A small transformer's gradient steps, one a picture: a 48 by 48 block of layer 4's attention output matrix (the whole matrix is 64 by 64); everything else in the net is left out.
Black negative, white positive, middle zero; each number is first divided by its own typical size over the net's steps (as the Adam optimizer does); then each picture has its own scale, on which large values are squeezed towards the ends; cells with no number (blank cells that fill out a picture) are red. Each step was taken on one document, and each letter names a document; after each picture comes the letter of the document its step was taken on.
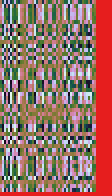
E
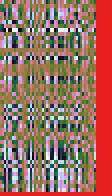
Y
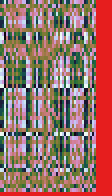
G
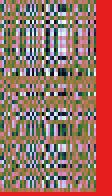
Y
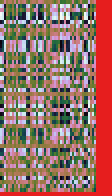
G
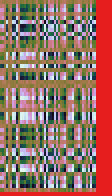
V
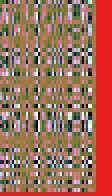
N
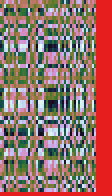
G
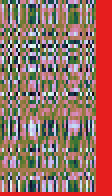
E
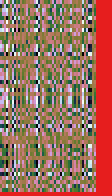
N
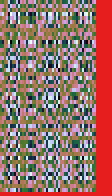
E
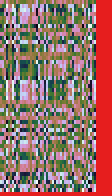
V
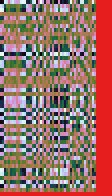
G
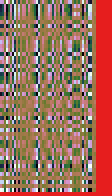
N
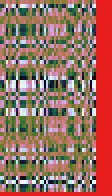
V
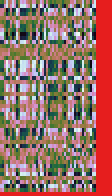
V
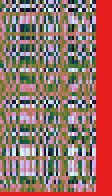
V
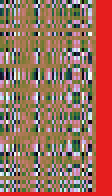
N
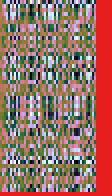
E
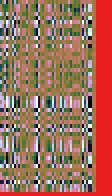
N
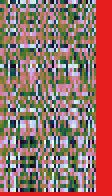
E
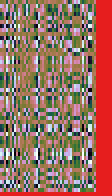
N
